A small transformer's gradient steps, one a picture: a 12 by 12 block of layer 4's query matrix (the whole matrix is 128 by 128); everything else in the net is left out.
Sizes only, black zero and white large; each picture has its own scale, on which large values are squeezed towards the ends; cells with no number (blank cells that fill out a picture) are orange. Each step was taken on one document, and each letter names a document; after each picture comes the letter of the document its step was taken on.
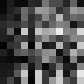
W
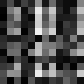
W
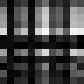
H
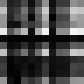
H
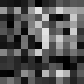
W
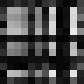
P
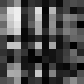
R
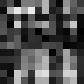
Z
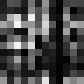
Z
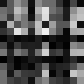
P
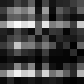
Z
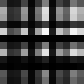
H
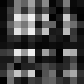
Z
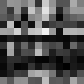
P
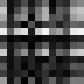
H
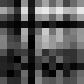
W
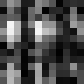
R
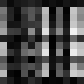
H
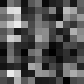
R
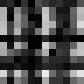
P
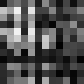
Z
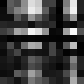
P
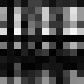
P
